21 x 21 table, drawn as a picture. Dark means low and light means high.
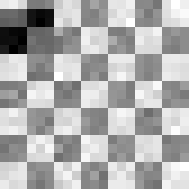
An odd patch, lower than its surroundings, sits in the top left. The ninth with the lowest average is the top left. Overall the values sit about 70% of the way up the scale. The field is checkered.
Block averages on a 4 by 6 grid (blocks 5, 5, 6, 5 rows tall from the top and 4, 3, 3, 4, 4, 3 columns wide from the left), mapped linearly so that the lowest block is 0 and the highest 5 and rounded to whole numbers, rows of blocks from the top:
0 1 4 4 4 5 | 3 3 4 4 4 5 | 4 4 4 4 4 4 | 4 4 4 4 4 5
